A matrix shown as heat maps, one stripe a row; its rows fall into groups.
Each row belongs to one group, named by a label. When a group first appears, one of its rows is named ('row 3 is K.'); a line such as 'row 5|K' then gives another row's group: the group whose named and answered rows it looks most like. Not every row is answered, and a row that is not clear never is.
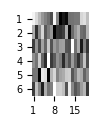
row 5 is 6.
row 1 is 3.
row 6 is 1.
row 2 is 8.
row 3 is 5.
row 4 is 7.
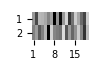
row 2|6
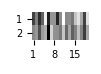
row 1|6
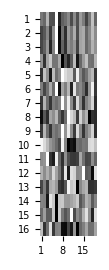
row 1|7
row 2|7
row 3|7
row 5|1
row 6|7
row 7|1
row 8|5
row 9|1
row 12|8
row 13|5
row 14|6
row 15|6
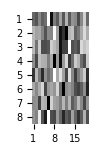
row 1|7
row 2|3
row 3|3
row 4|8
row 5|1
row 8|7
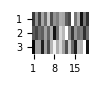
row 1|5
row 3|1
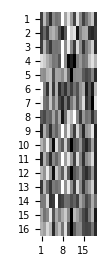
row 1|1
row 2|5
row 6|8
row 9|1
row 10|7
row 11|1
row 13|1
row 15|7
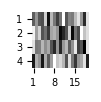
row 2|3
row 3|8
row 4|1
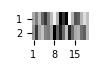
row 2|8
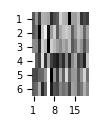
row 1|5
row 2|6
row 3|6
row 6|7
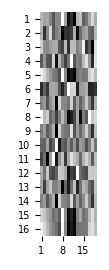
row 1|3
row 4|6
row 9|6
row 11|6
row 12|3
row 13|8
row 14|6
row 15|3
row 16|3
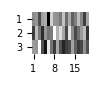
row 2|1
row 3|7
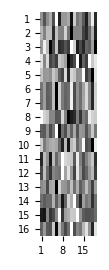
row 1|7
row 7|6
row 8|3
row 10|8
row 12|1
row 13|6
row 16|6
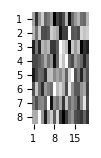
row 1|8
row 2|3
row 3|5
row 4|5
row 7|7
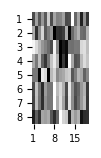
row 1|5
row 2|8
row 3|3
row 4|3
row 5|6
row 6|1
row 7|1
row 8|5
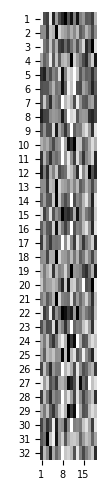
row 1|8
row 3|8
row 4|7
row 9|6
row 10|3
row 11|1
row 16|6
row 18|6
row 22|8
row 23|6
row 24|3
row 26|1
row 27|3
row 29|3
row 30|6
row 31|6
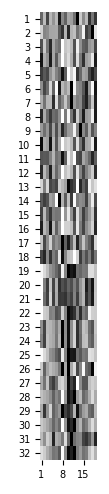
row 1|5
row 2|8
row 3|1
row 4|1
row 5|5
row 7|7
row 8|1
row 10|1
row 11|5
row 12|1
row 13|3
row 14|7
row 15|1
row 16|1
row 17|8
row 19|3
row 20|8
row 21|8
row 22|3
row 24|8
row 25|3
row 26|8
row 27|3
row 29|8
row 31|7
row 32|3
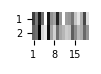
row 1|6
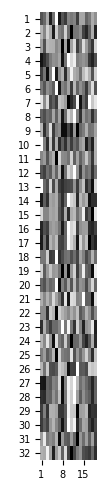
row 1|7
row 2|7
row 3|8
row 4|5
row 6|7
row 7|3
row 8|5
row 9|8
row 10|8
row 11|6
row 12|5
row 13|8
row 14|5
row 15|8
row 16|5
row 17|5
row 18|7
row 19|8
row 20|7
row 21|8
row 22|6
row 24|7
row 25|6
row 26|3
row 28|5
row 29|5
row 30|5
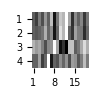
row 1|5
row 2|5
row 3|3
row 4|7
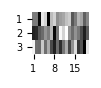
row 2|5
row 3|8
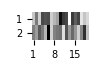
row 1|3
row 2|6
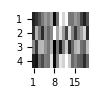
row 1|5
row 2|1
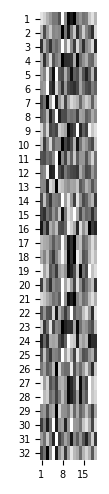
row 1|3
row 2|8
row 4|8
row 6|7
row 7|6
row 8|7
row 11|7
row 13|6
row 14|1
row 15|5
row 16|5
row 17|3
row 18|3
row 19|3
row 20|1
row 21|3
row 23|8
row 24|5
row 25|1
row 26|6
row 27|3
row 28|3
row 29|6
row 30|6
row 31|7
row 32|6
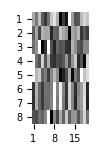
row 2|5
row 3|7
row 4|8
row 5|3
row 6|1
